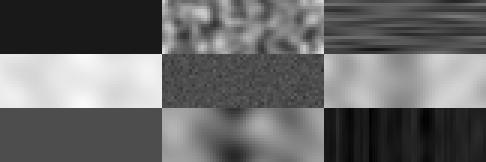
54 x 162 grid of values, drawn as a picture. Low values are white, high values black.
The table splits into 3 rows of 3 panels. Panel 1,1: very high, flat. Panel 1,2: middling, blotchy, strong in contrast. Panel 1,3: high, streaked across. Panel 2,1: very low, smooth, faint in contrast. Panel 2,2: high, fine-grained, faint in contrast. Panel 2,3: low, smooth. Panel 3,1: high, flat. Panel 3,2: middling, smooth, strong in contrast. Panel 3,3: very high, streaked downward, faint in contrast.
